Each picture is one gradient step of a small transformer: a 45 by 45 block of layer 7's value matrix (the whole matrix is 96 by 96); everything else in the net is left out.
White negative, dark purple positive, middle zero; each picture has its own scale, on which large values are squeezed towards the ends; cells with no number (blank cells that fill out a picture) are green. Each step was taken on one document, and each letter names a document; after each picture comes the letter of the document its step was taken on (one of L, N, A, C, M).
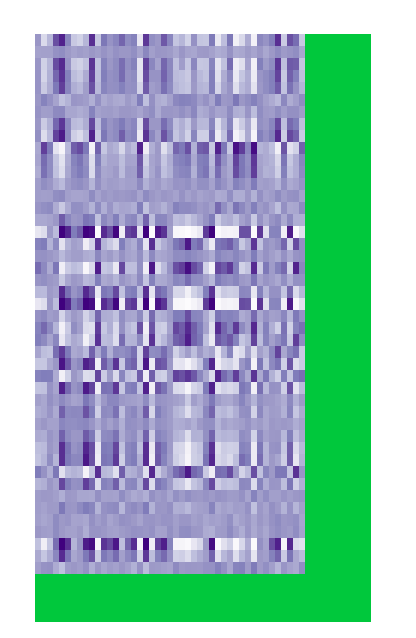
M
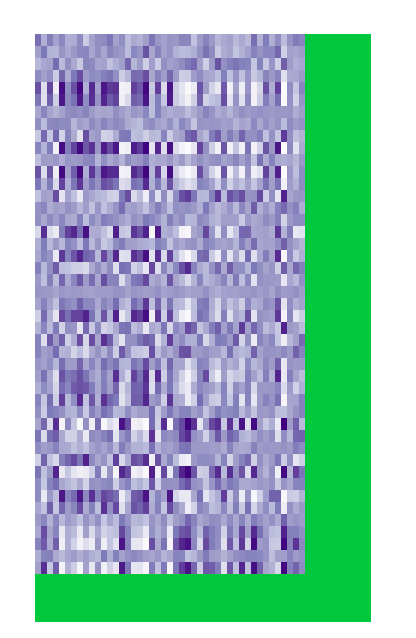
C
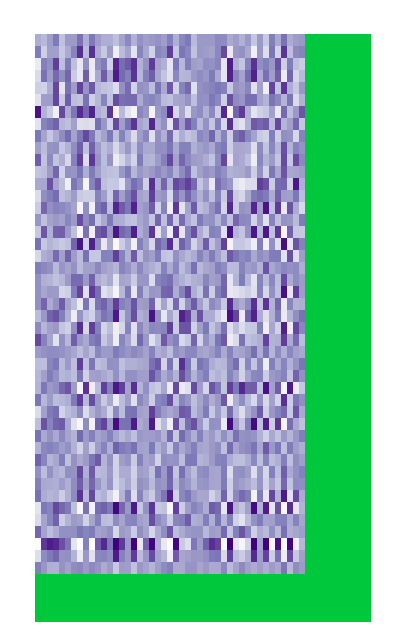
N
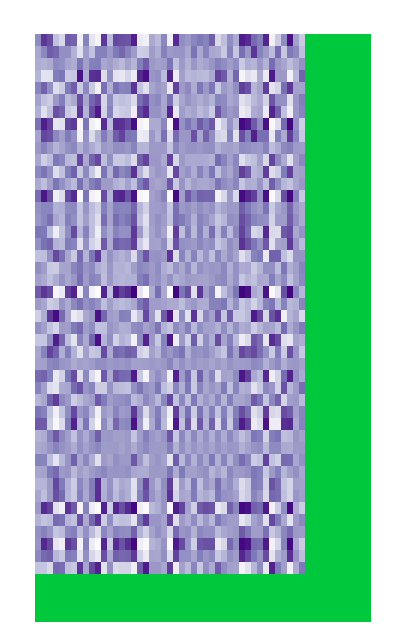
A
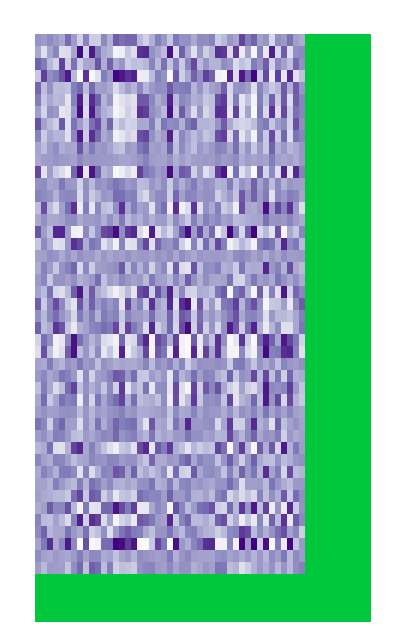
N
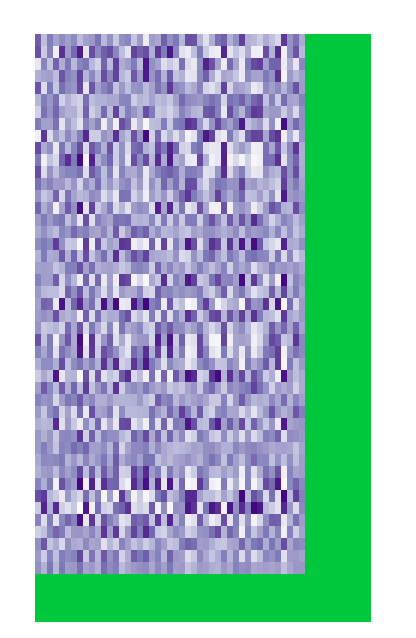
C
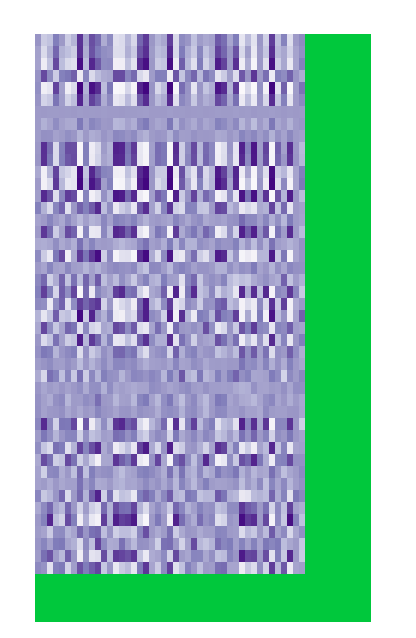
A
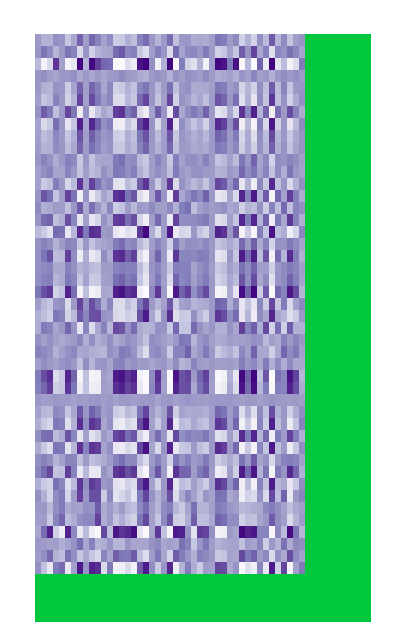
A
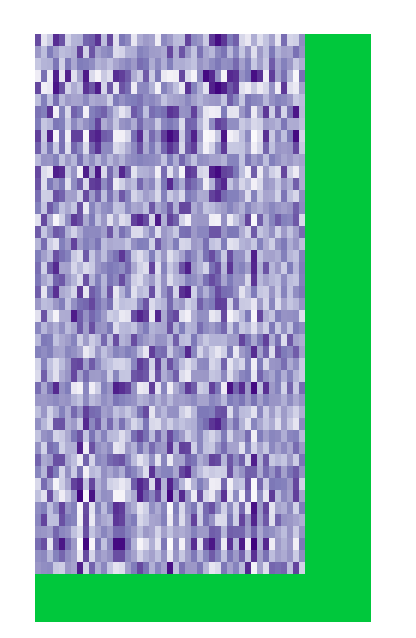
N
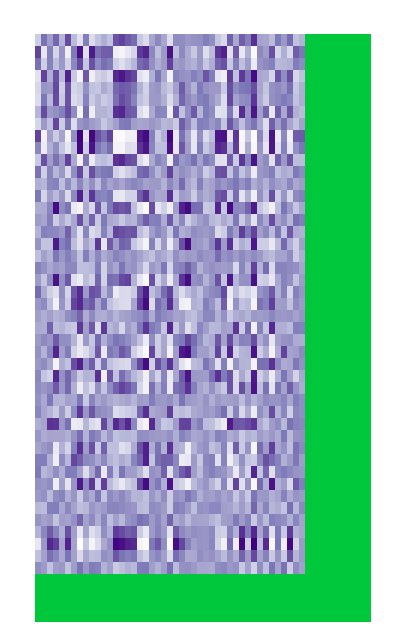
N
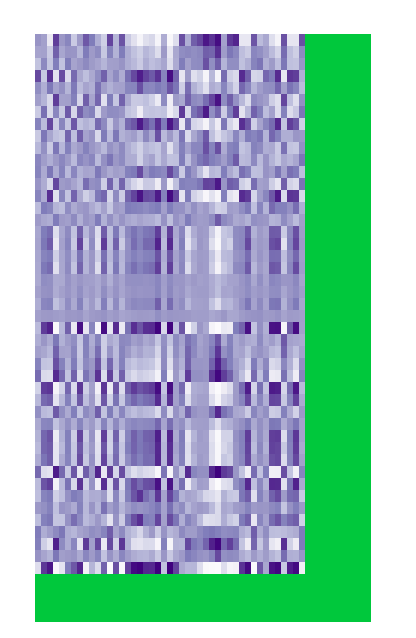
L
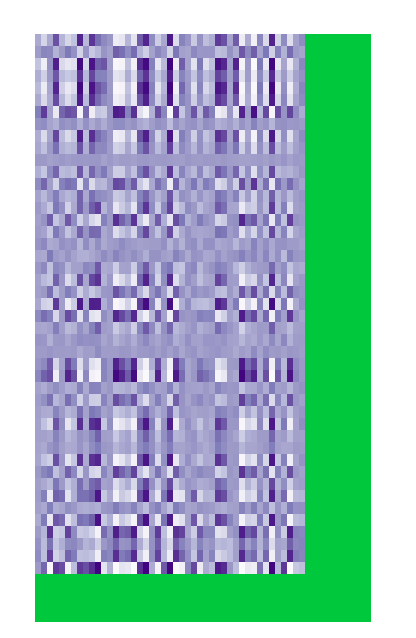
A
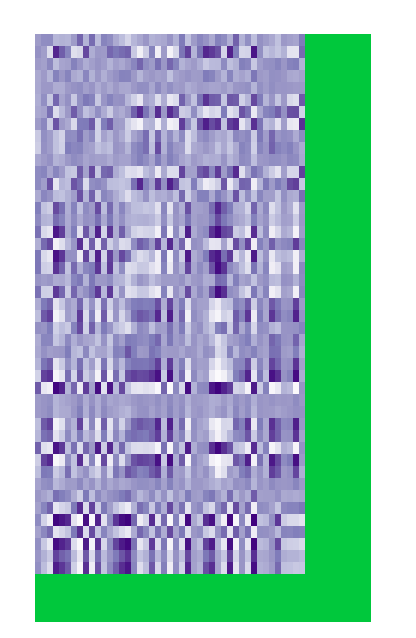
L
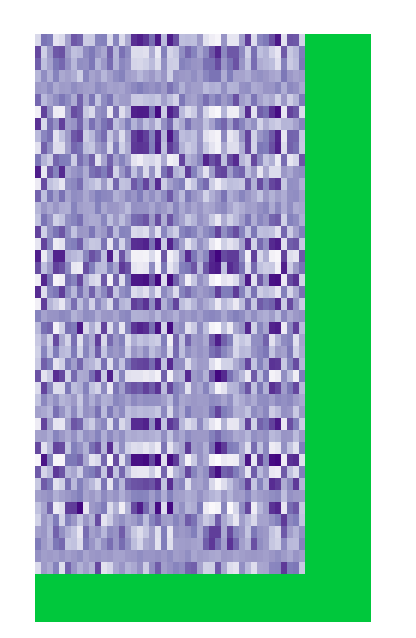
L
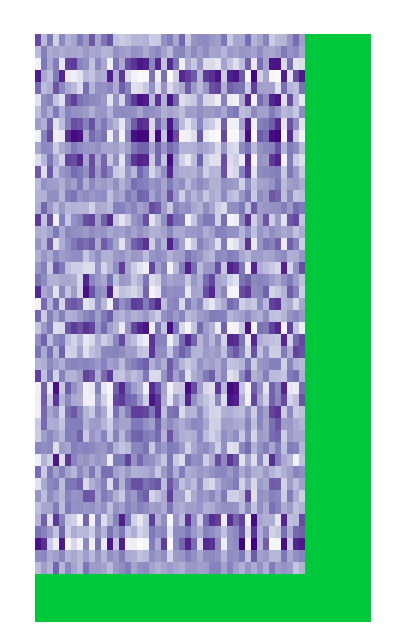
L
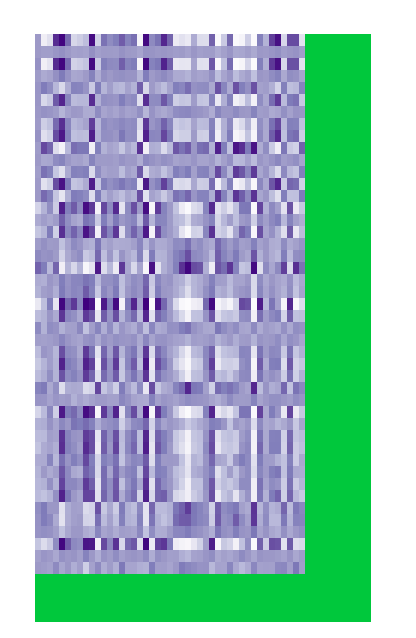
M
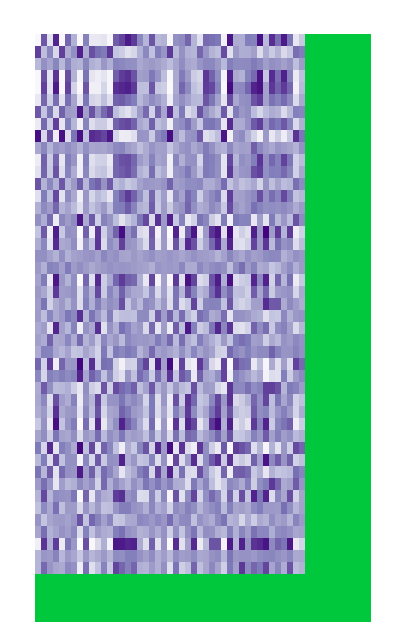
N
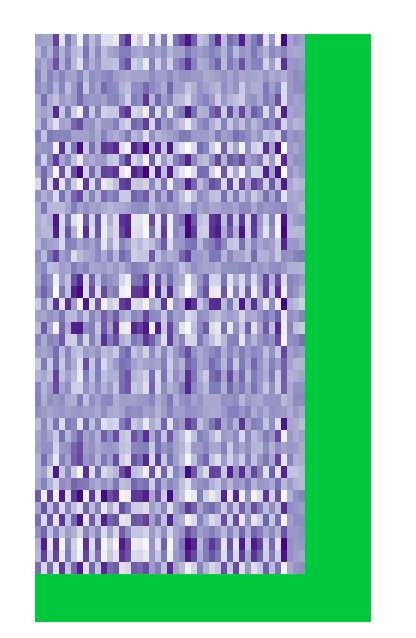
C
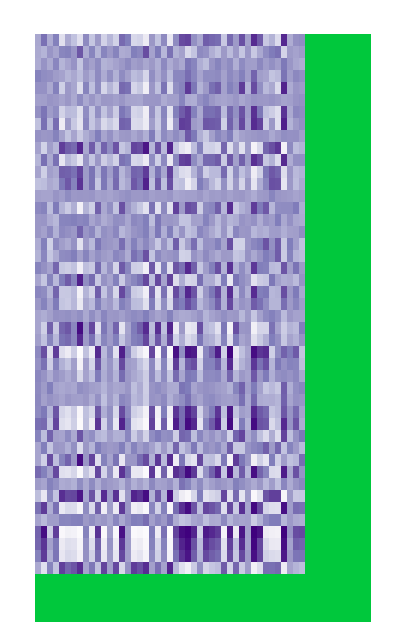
C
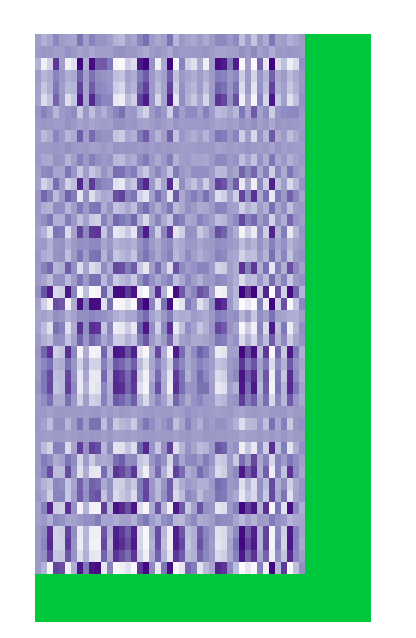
A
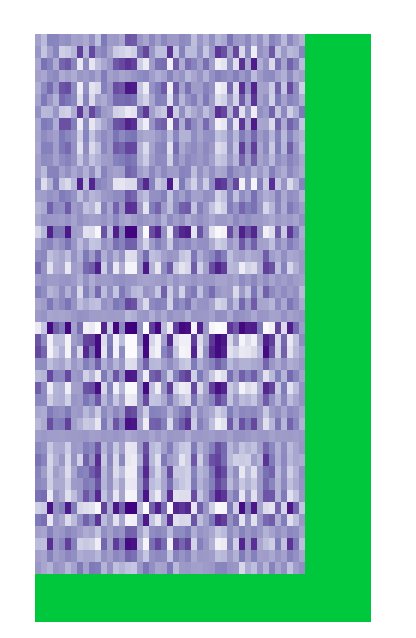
A
